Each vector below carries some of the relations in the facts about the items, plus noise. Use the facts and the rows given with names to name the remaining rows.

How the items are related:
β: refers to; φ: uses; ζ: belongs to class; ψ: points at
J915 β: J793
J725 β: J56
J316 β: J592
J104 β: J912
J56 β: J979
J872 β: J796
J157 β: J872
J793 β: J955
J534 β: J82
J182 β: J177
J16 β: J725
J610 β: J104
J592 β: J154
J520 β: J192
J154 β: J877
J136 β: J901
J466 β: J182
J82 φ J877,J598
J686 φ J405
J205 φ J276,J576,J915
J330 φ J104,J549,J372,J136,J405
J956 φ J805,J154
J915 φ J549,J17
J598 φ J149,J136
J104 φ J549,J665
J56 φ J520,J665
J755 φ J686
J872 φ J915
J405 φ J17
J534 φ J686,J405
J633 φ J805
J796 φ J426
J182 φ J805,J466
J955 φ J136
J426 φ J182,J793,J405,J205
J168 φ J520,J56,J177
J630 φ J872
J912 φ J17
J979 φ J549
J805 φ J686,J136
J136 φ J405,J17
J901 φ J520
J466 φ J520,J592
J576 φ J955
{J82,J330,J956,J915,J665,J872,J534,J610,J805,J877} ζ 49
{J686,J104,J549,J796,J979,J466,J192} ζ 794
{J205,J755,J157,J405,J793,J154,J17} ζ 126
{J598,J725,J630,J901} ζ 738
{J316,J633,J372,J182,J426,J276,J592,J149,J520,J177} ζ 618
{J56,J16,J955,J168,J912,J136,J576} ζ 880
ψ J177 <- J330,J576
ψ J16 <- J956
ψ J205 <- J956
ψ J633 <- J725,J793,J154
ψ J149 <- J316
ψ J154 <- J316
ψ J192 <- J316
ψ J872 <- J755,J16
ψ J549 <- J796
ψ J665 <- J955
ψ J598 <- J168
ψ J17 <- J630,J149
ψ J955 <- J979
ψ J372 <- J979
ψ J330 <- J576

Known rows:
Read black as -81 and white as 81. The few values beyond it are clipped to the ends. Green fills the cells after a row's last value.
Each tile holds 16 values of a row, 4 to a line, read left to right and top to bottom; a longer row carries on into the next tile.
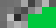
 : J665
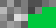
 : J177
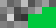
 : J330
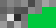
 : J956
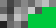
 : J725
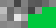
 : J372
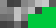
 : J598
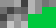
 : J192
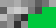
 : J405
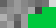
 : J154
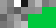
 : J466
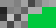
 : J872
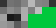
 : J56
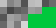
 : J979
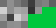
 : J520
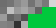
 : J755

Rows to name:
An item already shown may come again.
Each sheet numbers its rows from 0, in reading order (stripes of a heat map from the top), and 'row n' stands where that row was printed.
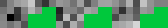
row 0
J576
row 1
J872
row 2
J796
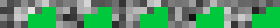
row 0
J630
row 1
J955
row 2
J901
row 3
J534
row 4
J182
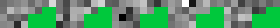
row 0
J755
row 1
J901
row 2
J576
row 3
J466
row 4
J633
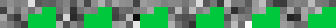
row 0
J912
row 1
J805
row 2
J686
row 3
J136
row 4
J104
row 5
J168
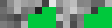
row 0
J205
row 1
J17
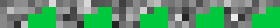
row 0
J755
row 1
J955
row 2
J725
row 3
J956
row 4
J915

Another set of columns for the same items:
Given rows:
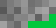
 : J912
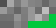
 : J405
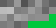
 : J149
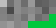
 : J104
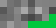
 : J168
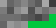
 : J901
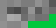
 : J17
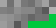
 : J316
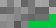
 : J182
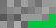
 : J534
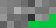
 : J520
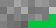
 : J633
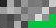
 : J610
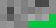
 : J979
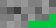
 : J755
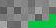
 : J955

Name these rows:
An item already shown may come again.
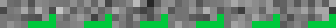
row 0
J168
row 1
J598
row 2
J630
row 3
J168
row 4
J755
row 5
J56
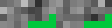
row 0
J630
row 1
J901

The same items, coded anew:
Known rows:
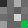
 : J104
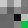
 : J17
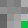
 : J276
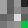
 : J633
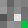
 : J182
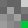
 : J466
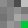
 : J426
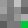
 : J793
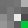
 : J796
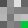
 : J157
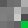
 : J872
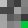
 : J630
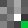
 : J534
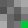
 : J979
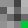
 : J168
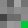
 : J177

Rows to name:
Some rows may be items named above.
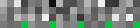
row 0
J755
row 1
J725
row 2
J630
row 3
J755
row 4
J192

